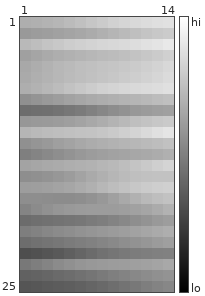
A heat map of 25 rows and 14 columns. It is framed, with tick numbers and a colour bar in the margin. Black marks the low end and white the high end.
Ninth with the lowest average: bottom left. Ninth with the highest average: top right. Slope: up to the top right. Grain: streaks across.
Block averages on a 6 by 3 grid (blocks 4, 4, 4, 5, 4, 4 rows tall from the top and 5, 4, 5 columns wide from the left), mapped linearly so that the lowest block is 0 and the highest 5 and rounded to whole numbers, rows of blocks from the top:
3 4 5 / 3 4 5 / 2 3 4 / 2 3 4 / 1 2 3 / 0 1 2
